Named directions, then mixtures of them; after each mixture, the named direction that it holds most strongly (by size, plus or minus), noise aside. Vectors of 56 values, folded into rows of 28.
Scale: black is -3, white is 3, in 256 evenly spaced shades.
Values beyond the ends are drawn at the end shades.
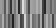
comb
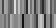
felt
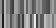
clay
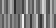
felt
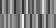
felt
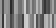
clay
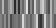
felt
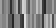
comb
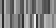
clay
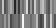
felt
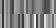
clay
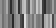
comb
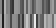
clay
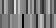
felt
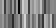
comb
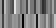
felt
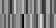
felt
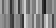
comb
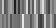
felt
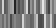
felt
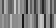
felt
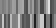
felt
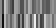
clay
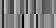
clay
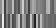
clay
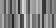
comb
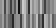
comb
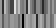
felt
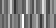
felt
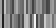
clay
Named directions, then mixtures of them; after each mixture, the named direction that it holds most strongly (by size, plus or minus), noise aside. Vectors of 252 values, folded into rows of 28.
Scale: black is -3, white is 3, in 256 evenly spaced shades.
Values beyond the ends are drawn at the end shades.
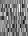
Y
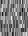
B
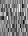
Y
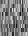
B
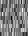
B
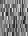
Y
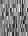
Y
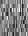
Y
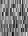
B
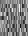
Y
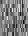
Y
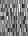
Y
